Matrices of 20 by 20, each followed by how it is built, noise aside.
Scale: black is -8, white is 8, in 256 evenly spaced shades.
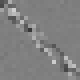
banded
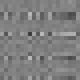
low rank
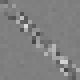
banded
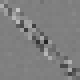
banded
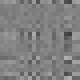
low rank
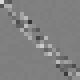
banded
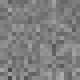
low rank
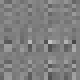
low rank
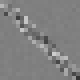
banded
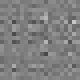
low rank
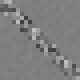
banded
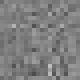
low rank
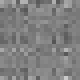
low rank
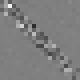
banded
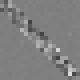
banded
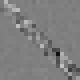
banded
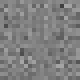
low rank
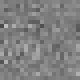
low rank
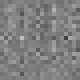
low rank
